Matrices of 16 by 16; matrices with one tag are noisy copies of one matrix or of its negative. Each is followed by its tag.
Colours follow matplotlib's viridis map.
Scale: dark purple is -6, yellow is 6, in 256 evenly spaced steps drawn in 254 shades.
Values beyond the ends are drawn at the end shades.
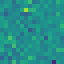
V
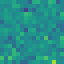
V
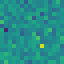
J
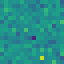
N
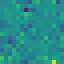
V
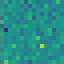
J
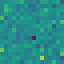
N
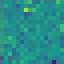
V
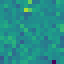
V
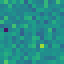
J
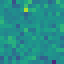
V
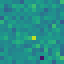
N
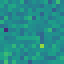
J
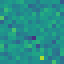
N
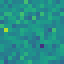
J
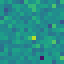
N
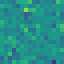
V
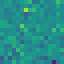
V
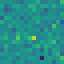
N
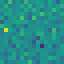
J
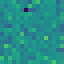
V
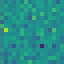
J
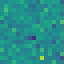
N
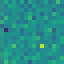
J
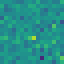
N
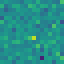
N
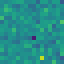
N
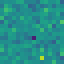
N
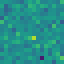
N
